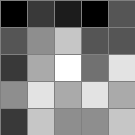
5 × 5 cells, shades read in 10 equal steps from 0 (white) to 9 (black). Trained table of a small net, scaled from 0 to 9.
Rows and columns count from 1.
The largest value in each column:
9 7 8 9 6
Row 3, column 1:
7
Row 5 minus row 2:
1 -2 2 -2 -4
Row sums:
39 24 16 12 19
